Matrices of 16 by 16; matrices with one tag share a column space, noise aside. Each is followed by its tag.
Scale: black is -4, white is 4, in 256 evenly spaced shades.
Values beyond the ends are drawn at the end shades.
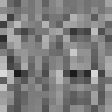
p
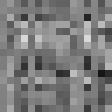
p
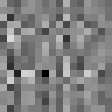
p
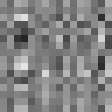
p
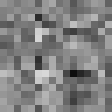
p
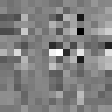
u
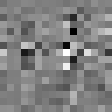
u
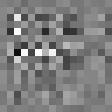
u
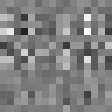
u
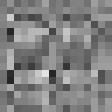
p
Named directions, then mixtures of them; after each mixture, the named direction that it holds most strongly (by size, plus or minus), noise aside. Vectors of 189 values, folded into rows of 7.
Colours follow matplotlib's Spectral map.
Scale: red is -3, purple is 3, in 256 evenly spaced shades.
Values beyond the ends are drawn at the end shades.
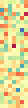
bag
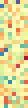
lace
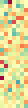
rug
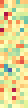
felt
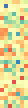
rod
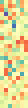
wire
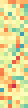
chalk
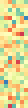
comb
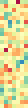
felt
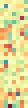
rod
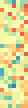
chalk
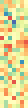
wire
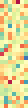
lace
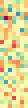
bag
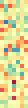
wire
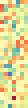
wire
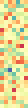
felt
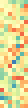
chalk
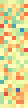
bag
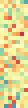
comb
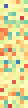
rod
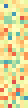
rod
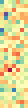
felt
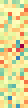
chalk
